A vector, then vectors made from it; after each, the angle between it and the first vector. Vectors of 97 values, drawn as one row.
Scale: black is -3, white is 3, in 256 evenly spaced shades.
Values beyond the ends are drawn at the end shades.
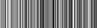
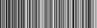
nearly opposite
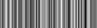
orthogonal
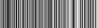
partly opposed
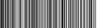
orthogonal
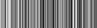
nearly parallel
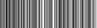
nearly opposite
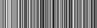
nearly parallel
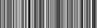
orthogonal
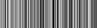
nearly parallel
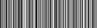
partly opposed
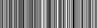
partly opposed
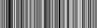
partly opposed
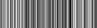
partly aligned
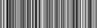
partly opposed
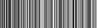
nearly opposite
